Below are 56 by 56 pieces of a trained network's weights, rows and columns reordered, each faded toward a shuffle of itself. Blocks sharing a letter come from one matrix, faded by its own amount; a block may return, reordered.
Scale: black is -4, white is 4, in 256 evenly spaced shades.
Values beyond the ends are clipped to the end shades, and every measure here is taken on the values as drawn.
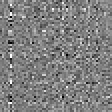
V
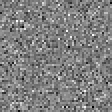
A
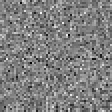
A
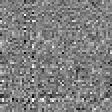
V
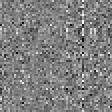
V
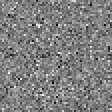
A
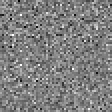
A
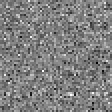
A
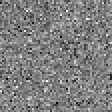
A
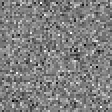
A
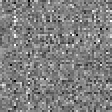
V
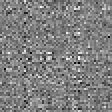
V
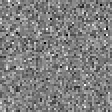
A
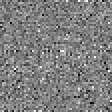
A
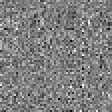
V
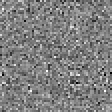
A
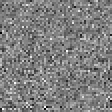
A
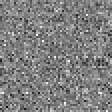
A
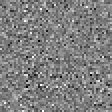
A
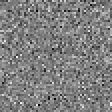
A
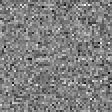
A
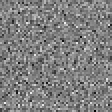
A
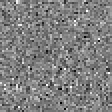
A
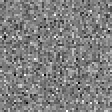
A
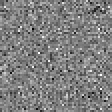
A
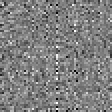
V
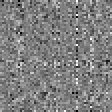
V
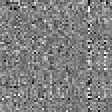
V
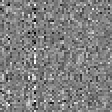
V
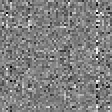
V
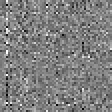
V
